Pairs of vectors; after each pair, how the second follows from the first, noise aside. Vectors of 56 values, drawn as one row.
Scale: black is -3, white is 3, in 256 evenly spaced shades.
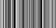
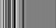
partly zeroed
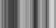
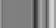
partly zeroed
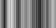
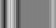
partly zeroed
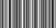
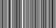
partly zeroed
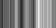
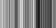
negated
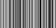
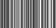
negated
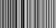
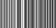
negated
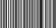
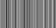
partly zeroed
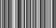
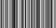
negated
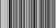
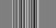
partly zeroed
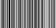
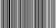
partly zeroed
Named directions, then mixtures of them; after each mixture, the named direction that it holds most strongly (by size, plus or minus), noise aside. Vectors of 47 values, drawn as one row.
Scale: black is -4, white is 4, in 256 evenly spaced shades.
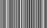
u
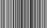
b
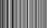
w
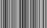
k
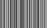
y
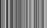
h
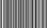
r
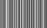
u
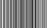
r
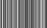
u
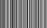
w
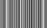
u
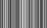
k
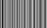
r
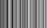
w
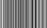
r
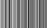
w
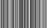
b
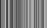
h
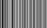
r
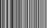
h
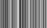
k
